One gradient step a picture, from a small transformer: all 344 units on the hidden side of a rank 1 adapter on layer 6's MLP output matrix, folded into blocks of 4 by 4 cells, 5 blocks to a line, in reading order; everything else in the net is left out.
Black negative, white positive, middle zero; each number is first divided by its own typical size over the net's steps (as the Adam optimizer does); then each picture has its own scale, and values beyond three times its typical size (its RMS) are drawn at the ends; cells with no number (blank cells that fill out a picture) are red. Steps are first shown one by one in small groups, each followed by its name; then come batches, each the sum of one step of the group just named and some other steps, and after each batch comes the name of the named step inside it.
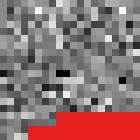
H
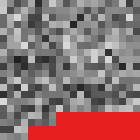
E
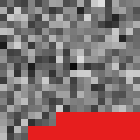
H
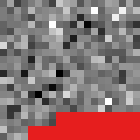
H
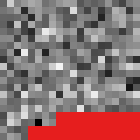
H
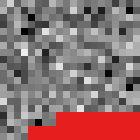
E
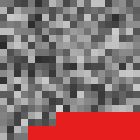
E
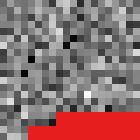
H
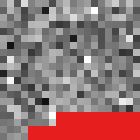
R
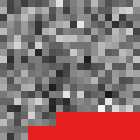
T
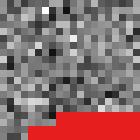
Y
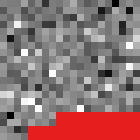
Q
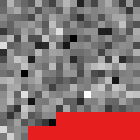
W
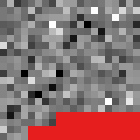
W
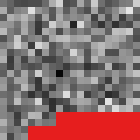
T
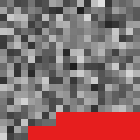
Q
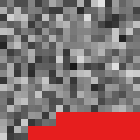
R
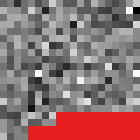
R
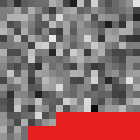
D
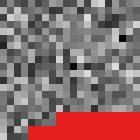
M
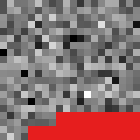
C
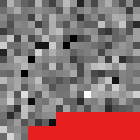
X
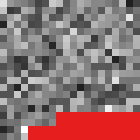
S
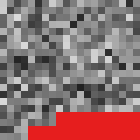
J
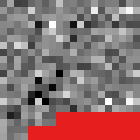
C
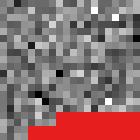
D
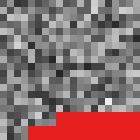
M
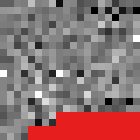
X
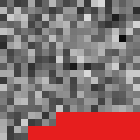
M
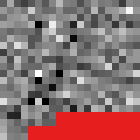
C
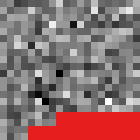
D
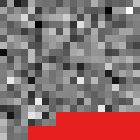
C
